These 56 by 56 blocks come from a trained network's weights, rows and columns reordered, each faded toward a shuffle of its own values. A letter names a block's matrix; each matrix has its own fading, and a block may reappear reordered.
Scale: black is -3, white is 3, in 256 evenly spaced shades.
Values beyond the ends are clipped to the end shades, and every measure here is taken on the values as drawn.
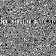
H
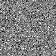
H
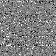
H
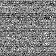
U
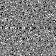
H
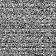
U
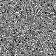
H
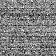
U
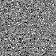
H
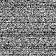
U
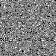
H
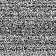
U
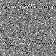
H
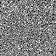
H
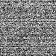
U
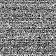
U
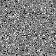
H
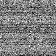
U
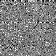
H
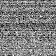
U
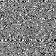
H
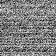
U
